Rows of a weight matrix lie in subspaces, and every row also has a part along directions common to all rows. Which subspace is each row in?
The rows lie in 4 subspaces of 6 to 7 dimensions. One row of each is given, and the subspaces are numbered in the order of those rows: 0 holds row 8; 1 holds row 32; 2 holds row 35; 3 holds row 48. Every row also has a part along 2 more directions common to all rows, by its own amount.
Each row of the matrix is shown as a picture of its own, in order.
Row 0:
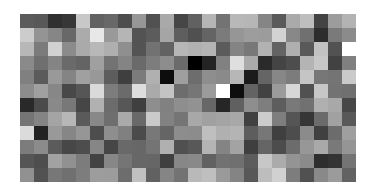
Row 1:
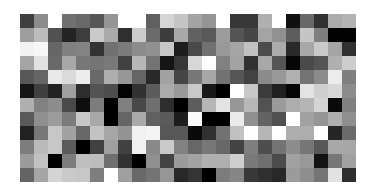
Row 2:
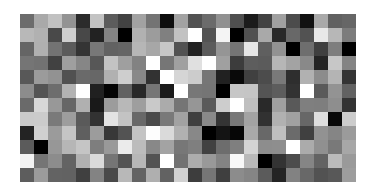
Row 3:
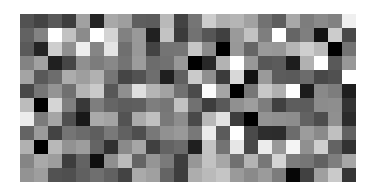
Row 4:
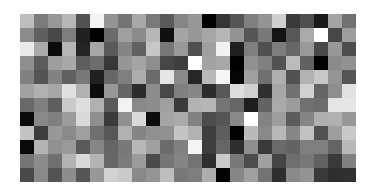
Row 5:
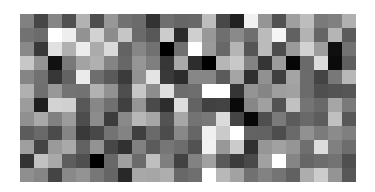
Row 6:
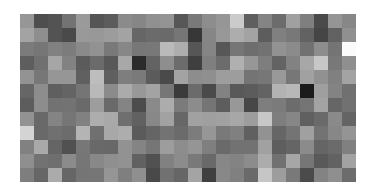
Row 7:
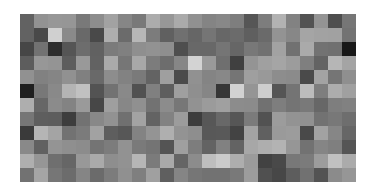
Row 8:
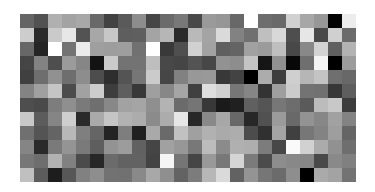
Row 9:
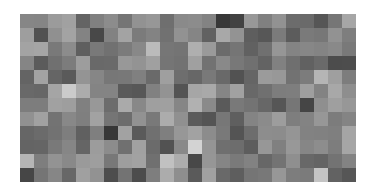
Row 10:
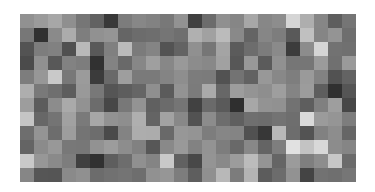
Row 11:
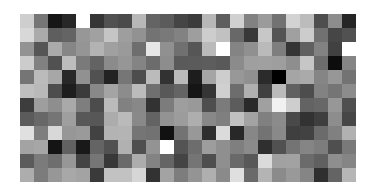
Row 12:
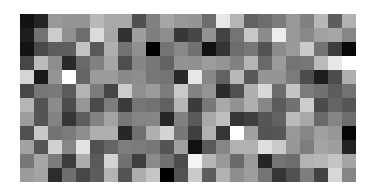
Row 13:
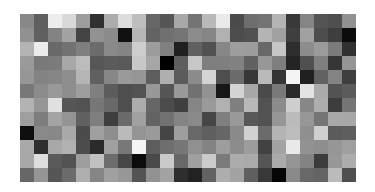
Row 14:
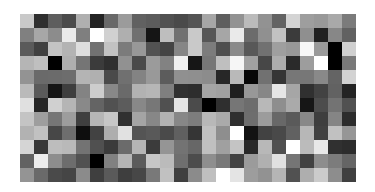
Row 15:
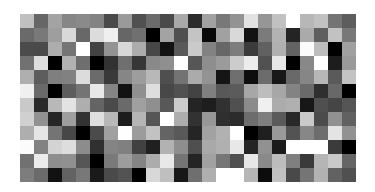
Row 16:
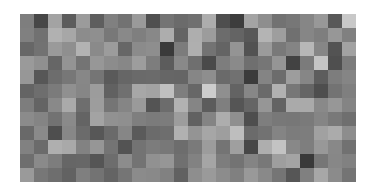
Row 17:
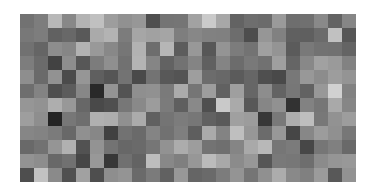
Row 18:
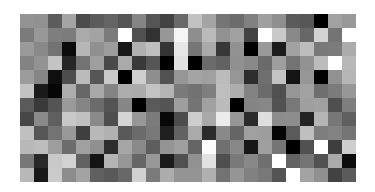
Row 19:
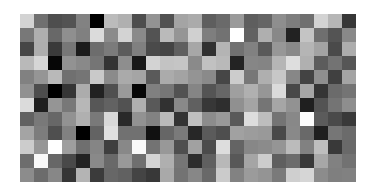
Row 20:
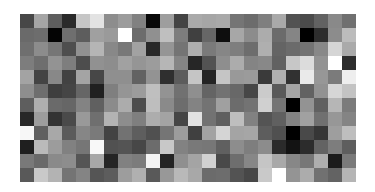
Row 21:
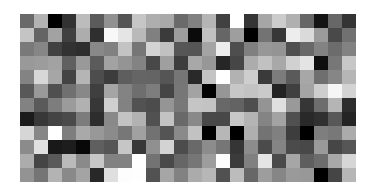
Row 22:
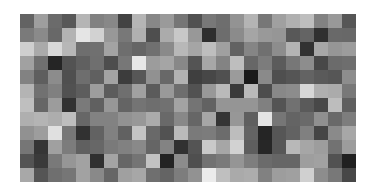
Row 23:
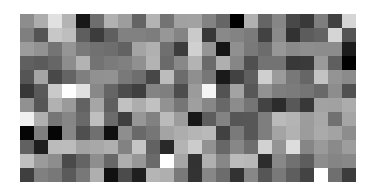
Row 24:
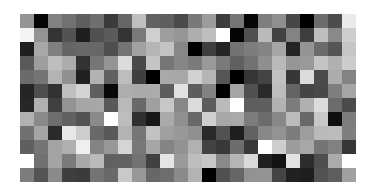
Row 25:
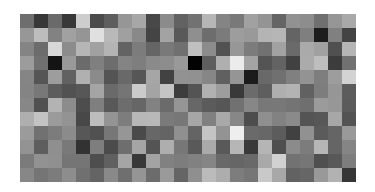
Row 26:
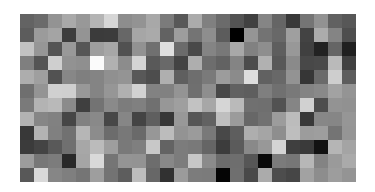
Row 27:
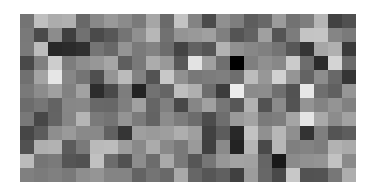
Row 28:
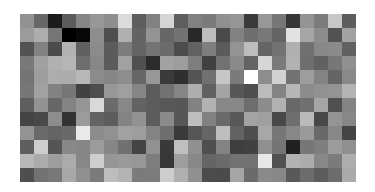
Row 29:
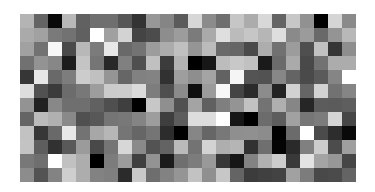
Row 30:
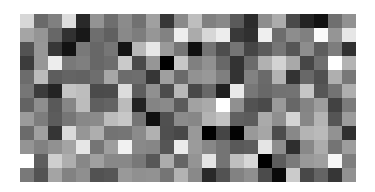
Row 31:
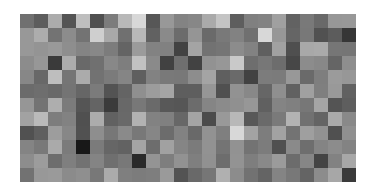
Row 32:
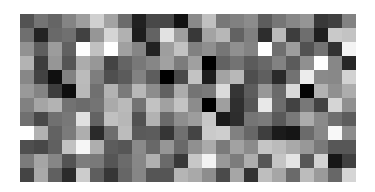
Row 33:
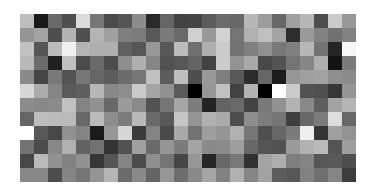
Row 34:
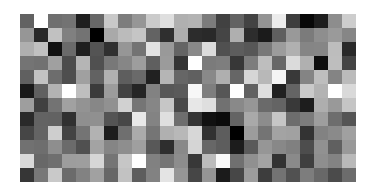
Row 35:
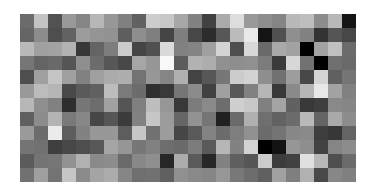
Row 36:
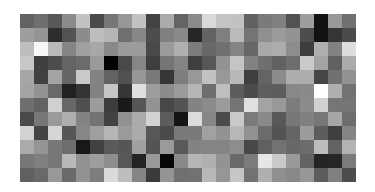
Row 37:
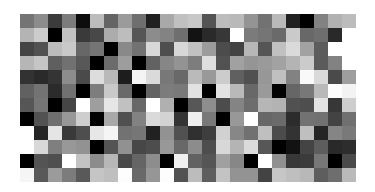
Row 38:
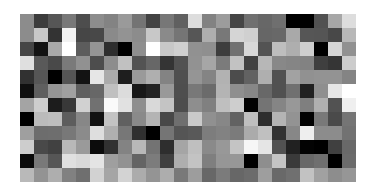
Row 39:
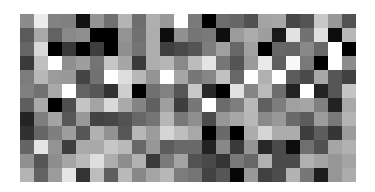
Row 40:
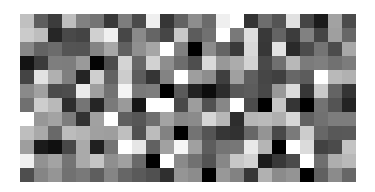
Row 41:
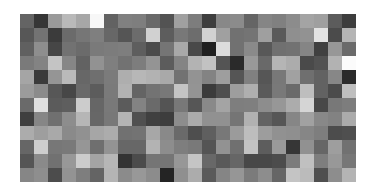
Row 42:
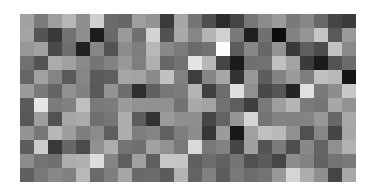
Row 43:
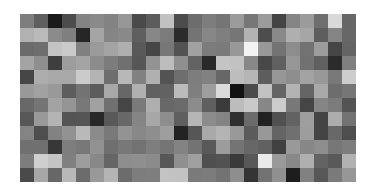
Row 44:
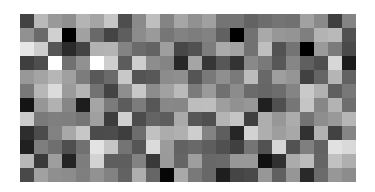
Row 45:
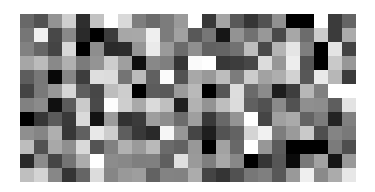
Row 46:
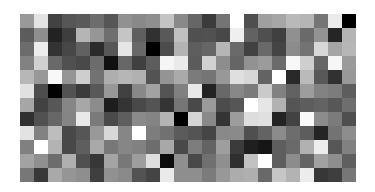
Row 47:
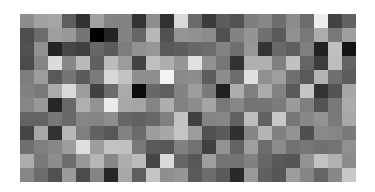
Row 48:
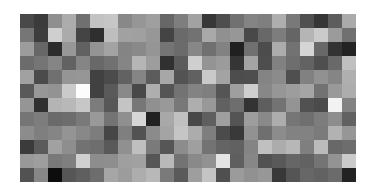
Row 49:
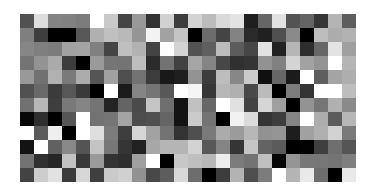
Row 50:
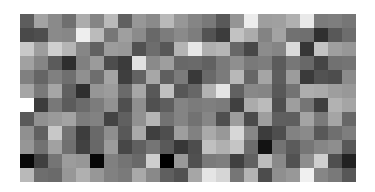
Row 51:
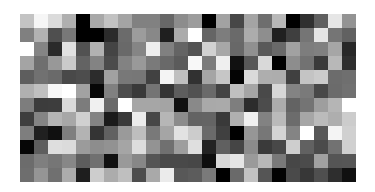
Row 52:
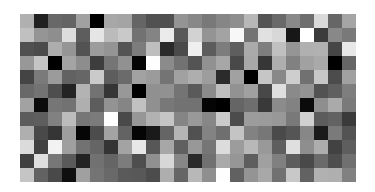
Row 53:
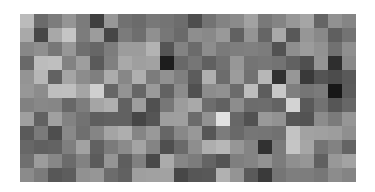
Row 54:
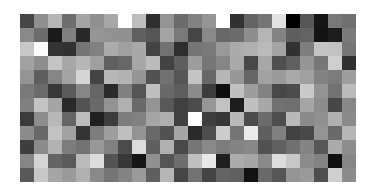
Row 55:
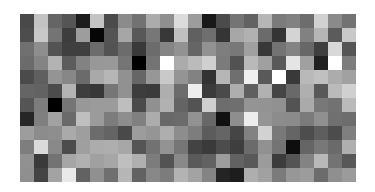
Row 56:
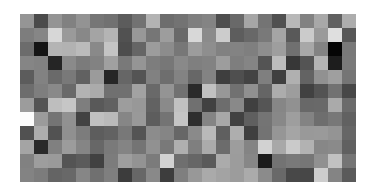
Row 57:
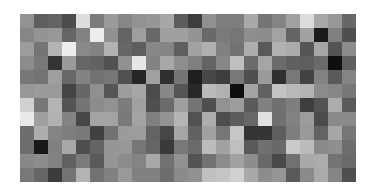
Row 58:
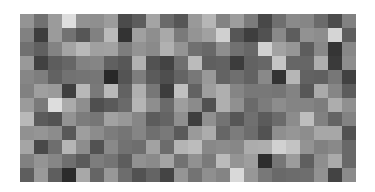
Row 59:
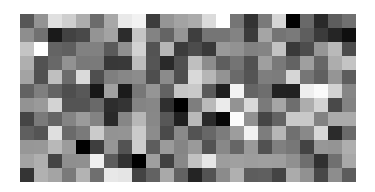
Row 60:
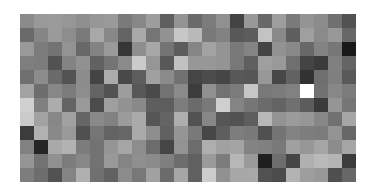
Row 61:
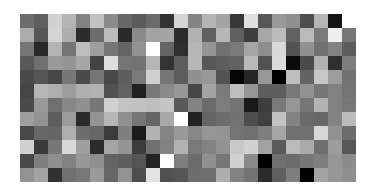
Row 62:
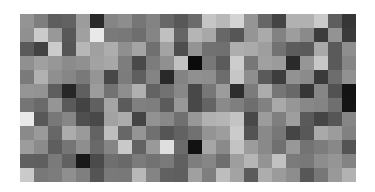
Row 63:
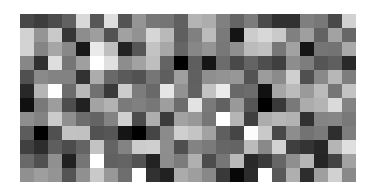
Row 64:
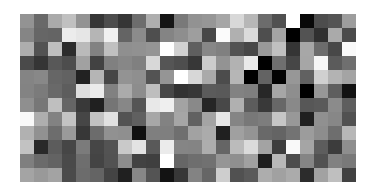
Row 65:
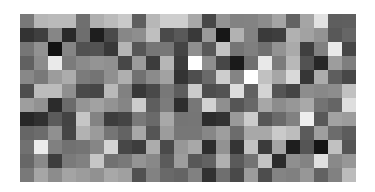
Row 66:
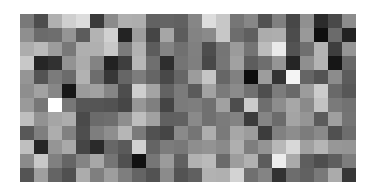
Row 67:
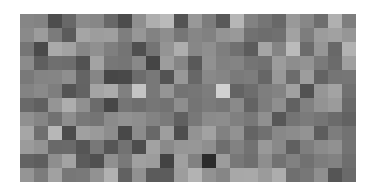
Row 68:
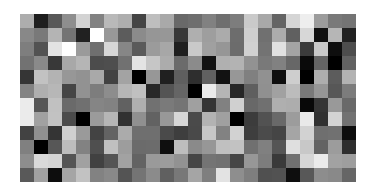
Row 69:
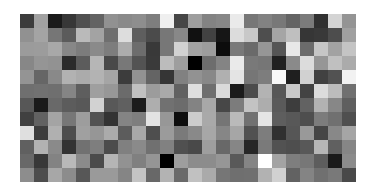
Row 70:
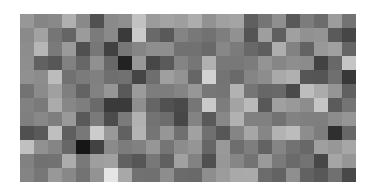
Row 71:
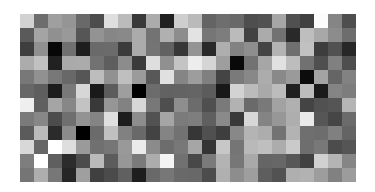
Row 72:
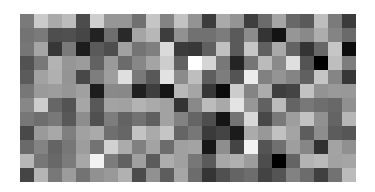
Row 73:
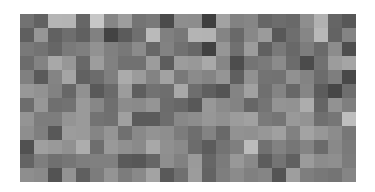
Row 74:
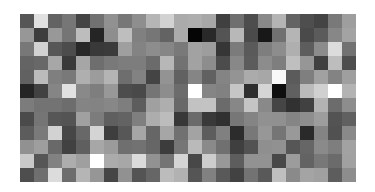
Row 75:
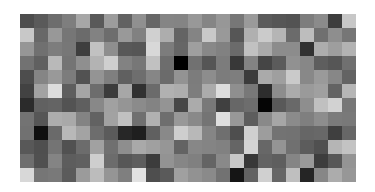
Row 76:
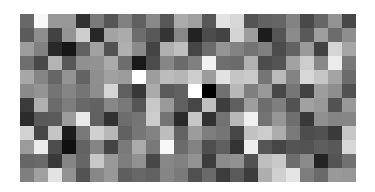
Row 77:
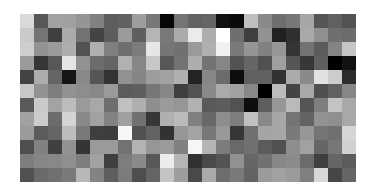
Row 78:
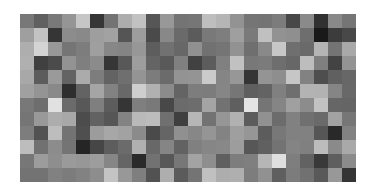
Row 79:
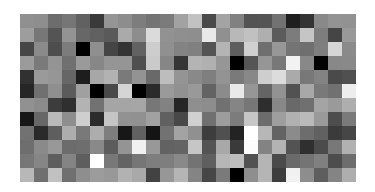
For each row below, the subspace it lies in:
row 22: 2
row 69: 3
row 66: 1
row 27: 0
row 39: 1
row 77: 3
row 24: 2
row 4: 3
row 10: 0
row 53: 1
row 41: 3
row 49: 1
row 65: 2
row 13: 1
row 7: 3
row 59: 1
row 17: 1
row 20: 1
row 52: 0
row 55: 1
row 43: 2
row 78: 1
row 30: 2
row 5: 2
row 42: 3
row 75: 0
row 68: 2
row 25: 1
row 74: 3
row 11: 3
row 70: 1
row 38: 0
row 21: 3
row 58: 1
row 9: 3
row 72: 2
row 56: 1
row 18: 2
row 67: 1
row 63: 0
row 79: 0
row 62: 3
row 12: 3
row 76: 2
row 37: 0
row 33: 3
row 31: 1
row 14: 0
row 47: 1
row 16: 2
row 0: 0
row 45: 0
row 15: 0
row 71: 0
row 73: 3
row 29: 2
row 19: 0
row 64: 2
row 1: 1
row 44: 0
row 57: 2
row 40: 2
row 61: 0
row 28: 2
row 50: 2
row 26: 0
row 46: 0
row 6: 2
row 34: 3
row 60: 2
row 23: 3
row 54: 1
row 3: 3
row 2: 2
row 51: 3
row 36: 1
